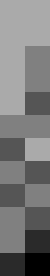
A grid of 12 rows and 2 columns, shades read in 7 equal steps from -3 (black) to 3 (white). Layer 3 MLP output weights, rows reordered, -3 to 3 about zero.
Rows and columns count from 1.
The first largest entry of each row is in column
1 1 1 1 1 1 2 1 2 1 1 1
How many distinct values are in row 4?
2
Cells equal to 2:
0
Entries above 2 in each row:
0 0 0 0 0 0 0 0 0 0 0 0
